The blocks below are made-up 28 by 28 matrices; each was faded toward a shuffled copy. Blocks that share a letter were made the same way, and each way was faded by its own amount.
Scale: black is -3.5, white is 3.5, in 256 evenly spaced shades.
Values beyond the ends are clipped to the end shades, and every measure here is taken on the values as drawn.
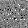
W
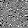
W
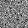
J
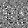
W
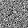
J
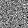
J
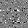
W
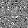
W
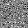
W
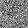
J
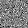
J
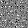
W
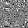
W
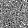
J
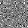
W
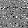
W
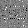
W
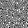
W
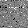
W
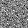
J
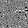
W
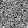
J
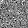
J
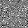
W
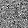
J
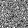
J
